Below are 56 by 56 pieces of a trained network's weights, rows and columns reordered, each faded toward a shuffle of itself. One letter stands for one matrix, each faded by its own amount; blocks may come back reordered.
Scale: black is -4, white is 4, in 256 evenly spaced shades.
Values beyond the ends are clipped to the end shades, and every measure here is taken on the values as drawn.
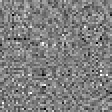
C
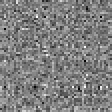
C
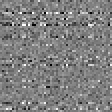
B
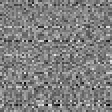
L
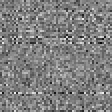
L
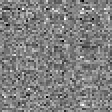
C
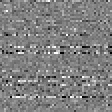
B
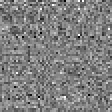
C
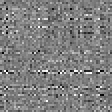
B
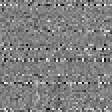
B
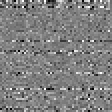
B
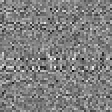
L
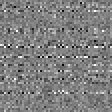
B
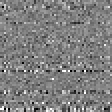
B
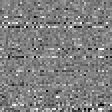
B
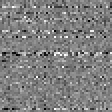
B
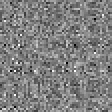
C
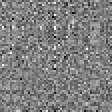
C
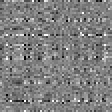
B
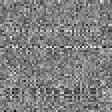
L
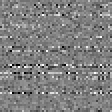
B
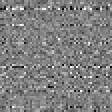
B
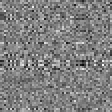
L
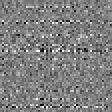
B
